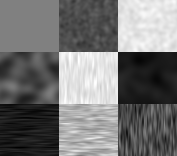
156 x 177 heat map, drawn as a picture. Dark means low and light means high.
It is made of 3 by 3 panels. Panel 1,1: middling, flat. Panel 1,2: low, blotchy, faint in contrast. Panel 1,3: very high, blotchy, faint in contrast. Panel 2,1: low, smooth. Panel 2,2: very high, streaked downward, faint in contrast. Panel 2,3: very low, smooth, faint in contrast. Panel 3,1: very low, streaked across, faint in contrast. Panel 3,2: high, streaked across. Panel 3,3: low, streaked downward.
